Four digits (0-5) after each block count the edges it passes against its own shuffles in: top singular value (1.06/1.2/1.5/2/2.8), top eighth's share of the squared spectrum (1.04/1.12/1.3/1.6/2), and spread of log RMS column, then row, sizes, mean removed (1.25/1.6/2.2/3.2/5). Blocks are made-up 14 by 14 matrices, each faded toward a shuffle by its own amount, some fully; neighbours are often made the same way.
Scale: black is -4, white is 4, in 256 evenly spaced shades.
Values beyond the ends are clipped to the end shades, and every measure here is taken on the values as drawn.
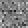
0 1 0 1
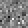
1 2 0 0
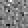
0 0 0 0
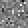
0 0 0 0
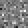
0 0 0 0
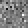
0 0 0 1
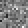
0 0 0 0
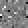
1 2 0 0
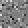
0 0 0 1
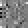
3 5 1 1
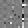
3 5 1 0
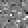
0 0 0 0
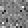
0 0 0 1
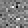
2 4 0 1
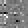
2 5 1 1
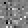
2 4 0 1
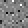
0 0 0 0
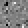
2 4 0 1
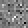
1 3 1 1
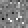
1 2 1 0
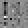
3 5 1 0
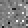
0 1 1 0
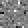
1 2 0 0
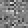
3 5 2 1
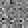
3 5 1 1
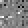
2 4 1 1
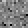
1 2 0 1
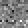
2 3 0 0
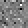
0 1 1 0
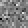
0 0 0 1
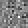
1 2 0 0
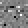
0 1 0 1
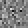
1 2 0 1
